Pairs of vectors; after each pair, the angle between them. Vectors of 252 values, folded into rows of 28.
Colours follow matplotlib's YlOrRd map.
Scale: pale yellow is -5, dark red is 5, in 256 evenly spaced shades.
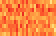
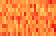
nearly opposite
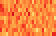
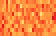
orthogonal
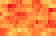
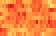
nearly parallel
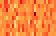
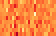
nearly opposite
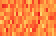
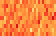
partly aligned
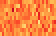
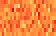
nearly parallel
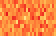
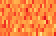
partly opposed
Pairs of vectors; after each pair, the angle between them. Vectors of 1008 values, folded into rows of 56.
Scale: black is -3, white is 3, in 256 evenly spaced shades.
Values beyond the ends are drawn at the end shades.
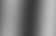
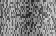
partly aligned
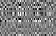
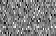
orthogonal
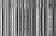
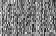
partly aligned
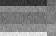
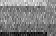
nearly opposite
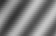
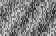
partly opposed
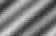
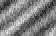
nearly parallel
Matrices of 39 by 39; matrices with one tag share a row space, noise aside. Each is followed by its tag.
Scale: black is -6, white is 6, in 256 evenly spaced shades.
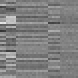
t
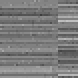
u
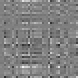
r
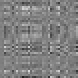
r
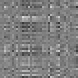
r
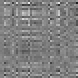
r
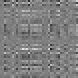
r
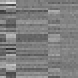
t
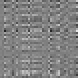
r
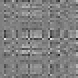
r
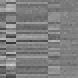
t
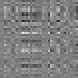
r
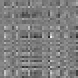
r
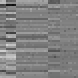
t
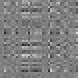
r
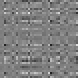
r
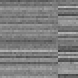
u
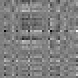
r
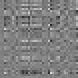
r
